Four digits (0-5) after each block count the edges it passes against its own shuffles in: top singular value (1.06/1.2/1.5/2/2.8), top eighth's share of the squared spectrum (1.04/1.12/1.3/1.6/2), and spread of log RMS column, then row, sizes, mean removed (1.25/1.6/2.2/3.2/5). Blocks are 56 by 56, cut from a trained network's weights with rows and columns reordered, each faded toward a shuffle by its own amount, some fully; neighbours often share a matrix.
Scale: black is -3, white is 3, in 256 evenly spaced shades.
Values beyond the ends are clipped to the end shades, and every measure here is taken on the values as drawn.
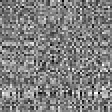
4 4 1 3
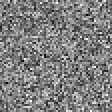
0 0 0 0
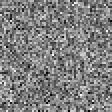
0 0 0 0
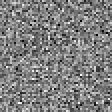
3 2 1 0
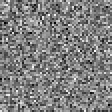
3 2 0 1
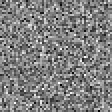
1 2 0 0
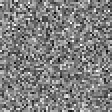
0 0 0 0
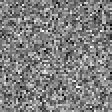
1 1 0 0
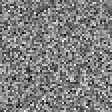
0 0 0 0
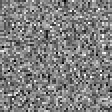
2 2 0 1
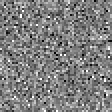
0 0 0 0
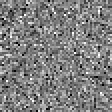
0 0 0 0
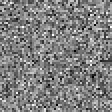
1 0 0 0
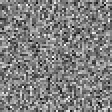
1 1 0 0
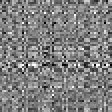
4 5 1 4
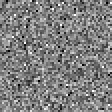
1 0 0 0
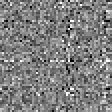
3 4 2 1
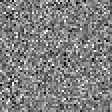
3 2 1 0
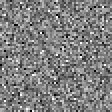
0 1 0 0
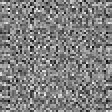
4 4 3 2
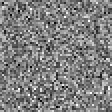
2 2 0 0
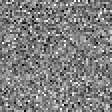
2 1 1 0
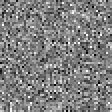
3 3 1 1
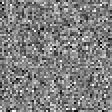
3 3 0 1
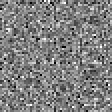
3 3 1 1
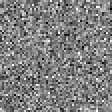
1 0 0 0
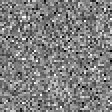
2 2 0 0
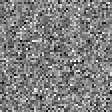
2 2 0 1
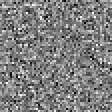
2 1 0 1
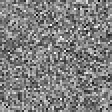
1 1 0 0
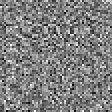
4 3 0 2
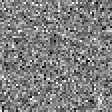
1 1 0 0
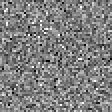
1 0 0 0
